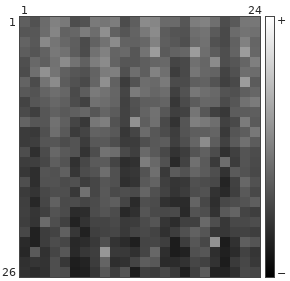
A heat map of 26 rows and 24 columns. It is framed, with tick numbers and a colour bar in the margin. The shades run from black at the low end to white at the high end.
Neither half mirrors the other. Upright stripes repeat 5 times across the table. There is an overall slope up to the top. Overall the values sit about 30% of the way up the scale.
